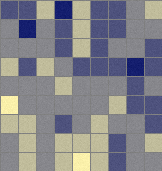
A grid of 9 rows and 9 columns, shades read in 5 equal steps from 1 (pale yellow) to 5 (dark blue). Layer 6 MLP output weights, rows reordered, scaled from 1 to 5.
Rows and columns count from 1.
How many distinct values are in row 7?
3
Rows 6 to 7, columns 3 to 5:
3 3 3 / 3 4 3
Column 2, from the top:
4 5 3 4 3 3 2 2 2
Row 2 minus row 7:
1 3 0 0 -1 2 1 0 -1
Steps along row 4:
up down up up same same up down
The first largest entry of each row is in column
4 2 4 8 8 8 4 7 7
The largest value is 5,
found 3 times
